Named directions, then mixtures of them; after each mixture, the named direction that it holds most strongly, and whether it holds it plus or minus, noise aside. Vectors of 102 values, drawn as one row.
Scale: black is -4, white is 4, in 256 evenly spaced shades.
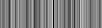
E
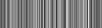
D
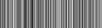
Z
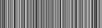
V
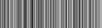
Z, plus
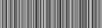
D, minus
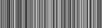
V, minus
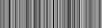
E, plus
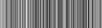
D, minus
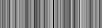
E, plus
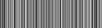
V, plus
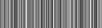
V, plus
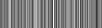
E, minus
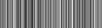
Z, plus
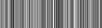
E, minus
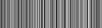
D, plus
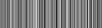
D, plus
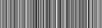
D, minus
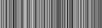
Z, minus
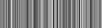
E, plus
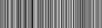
Z, plus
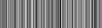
V, plus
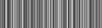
Z, plus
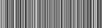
V, minus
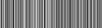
V, minus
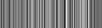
D, plus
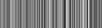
D, plus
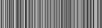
V, minus
